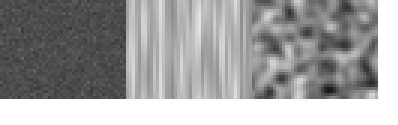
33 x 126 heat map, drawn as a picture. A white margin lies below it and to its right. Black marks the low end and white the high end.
The table splits into one row of 3 panels. Panel 1,1: low, fine-grained, faint in contrast. Panel 1,2: high, streaked downward. Panel 1,3: middling, blotchy, strong in contrast.
